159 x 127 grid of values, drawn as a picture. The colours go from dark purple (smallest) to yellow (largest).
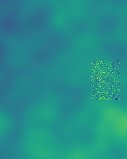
Odd patch: rougher, in the middle right. Mirror symmetry: none. Roughest part: middle right. Ninth with the lowest average: top left. Average level on the scale: 50%. Ninth with the highest average: bottom right. Odd rows or columns: none. Slope: up to the bottom right.
